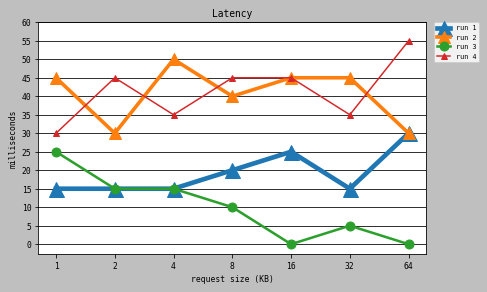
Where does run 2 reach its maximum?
4
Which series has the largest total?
run 4
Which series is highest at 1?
run 2
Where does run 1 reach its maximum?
64
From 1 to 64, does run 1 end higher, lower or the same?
higher
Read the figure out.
Title: Latency
x-axis: request size (KB), ticks 1 2 4 8 16 32 64
y-axis: milliseconds, ticks 0 5 10 15 20 25 30 35 40 45 50 55 60
Legend: run 1, run 2, run 3, run 4
Values:
run 1: 15 15 15 20 25 15 30
run 2: 45 30 50 40 45 45 30
run 3: 25 15 15 10 0 5 0
run 4: 30 45 35 45 45 35 55
